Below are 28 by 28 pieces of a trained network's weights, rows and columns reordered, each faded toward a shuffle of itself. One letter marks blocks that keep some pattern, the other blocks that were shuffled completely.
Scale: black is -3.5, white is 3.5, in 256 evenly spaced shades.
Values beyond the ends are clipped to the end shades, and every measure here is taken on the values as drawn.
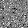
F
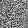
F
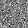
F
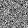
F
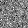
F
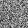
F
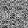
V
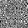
V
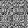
V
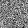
F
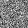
F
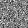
F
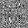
V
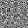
V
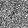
F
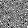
F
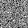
F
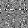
V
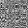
V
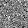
F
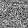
F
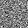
F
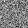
F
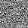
V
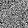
F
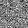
F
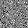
F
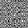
V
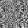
V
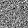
F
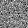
F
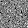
F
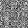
V
